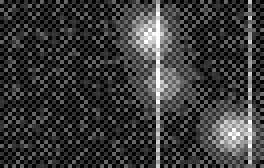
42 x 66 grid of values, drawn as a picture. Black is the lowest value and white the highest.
Columns 40 and 63 differ from the columns beside them. Overall the values sit about 20% of the way up the scale. Neither half mirrors the other. Three bumps rise from the field.
